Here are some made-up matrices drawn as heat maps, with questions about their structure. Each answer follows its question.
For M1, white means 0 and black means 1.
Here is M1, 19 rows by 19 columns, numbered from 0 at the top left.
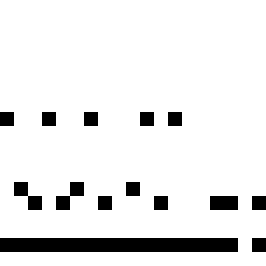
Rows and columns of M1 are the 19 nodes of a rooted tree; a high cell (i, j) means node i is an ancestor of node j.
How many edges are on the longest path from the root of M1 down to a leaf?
2
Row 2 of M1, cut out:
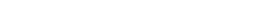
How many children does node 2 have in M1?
0
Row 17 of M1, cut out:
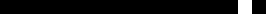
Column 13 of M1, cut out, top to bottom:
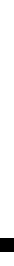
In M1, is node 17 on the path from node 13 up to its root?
yes
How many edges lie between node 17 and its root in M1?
0
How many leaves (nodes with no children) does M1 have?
15
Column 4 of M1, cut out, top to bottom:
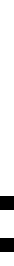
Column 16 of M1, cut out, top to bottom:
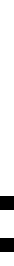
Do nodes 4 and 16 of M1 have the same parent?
yes
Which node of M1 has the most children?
14
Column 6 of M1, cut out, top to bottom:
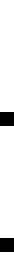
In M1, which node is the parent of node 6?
8
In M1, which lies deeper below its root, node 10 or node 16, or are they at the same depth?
the same depth
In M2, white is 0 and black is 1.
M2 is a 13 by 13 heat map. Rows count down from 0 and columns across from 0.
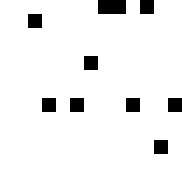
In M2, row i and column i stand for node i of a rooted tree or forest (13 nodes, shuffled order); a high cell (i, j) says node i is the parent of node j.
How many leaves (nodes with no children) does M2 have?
8
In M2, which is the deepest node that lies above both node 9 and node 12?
7
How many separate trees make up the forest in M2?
3
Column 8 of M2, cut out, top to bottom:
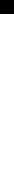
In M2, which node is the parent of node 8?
0
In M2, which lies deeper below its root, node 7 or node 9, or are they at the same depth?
node 9
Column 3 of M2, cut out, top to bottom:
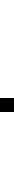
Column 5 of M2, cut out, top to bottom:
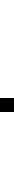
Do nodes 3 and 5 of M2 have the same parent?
yes
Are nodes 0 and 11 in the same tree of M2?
yes
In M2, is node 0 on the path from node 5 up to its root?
yes
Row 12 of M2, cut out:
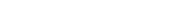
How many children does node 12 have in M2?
0
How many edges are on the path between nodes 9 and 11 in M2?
4
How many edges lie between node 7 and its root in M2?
1
